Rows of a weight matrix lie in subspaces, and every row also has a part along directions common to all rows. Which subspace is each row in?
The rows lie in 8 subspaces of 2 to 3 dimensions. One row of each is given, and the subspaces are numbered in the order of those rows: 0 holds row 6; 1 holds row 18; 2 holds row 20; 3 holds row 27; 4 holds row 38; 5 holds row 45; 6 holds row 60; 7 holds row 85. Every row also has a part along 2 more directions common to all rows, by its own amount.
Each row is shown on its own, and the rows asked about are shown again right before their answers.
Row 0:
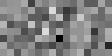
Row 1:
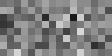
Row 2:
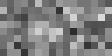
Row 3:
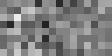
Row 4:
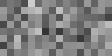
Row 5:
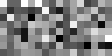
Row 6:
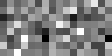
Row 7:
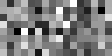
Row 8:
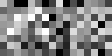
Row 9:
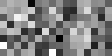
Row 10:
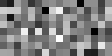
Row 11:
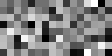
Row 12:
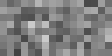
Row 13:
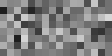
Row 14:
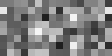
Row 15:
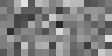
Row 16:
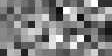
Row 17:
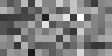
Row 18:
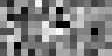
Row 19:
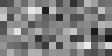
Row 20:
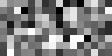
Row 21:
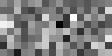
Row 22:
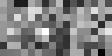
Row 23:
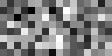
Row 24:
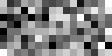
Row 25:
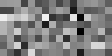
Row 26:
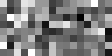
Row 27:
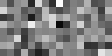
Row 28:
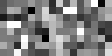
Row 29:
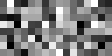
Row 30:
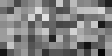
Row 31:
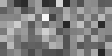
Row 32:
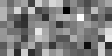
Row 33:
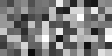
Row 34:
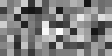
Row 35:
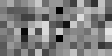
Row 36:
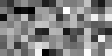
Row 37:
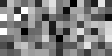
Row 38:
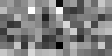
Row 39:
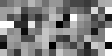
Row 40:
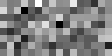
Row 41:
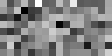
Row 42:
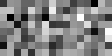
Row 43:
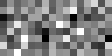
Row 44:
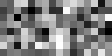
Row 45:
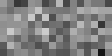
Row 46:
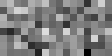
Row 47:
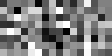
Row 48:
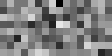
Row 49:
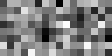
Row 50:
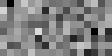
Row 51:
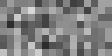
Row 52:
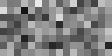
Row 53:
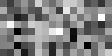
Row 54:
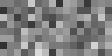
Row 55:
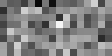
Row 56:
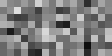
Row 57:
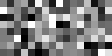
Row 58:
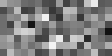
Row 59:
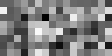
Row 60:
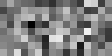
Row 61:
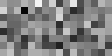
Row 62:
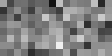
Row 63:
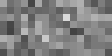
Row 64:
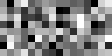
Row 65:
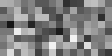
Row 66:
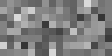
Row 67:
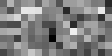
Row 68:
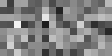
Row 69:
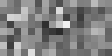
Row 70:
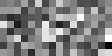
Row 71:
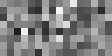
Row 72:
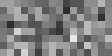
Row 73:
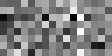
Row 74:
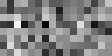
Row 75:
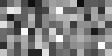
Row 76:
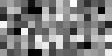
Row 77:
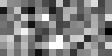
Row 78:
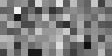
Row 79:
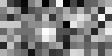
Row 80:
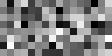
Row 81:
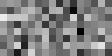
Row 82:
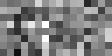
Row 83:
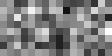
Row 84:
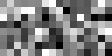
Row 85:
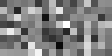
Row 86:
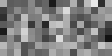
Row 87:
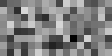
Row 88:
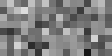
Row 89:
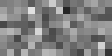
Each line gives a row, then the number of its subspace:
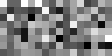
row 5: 1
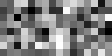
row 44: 5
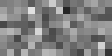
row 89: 7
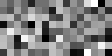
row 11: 7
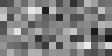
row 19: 1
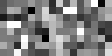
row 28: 0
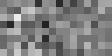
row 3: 6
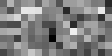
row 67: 5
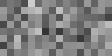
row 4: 3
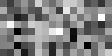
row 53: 2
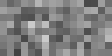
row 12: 6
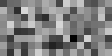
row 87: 2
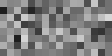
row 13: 3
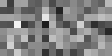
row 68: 6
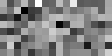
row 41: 4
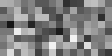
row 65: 2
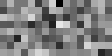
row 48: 3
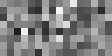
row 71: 1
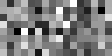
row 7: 1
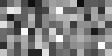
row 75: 1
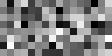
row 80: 6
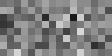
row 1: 0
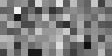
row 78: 7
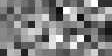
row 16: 2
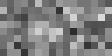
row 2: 2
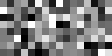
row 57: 3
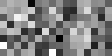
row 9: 3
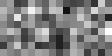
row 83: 5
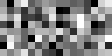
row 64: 6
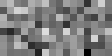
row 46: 7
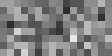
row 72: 2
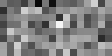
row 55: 4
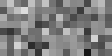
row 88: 7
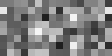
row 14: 2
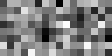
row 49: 5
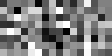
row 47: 7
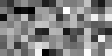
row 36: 7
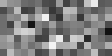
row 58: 2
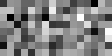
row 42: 1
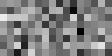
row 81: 0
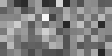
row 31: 5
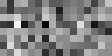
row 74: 6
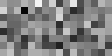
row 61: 4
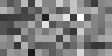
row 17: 0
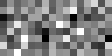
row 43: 0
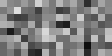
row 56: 7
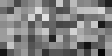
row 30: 5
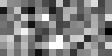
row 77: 2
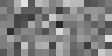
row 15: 5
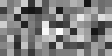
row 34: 3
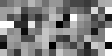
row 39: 0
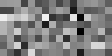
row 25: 0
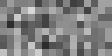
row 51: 6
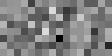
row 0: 3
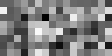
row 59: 2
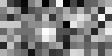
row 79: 5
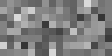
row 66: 3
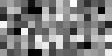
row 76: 1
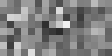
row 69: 1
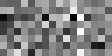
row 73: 0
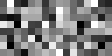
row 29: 6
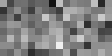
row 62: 4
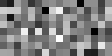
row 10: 1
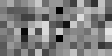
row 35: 1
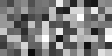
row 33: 4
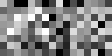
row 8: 5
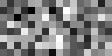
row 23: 3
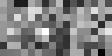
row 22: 5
